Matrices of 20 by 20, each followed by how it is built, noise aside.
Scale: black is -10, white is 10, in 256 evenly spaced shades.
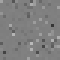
sparse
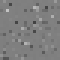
sparse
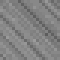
Toeplitz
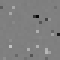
sparse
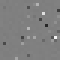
sparse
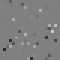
sparse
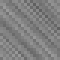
Toeplitz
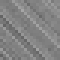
Toeplitz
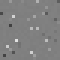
sparse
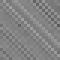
Toeplitz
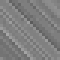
Toeplitz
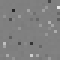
sparse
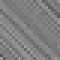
Toeplitz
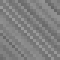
Toeplitz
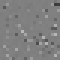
sparse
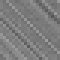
Toeplitz
